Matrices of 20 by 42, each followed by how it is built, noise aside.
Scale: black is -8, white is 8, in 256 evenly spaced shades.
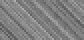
Toeplitz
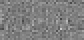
low rank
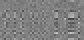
low rank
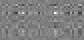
low rank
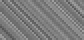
Toeplitz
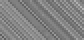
Toeplitz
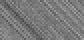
Toeplitz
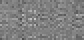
low rank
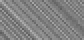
Toeplitz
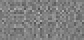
low rank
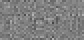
low rank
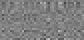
low rank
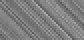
Toeplitz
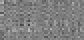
low rank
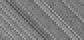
Toeplitz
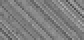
Toeplitz
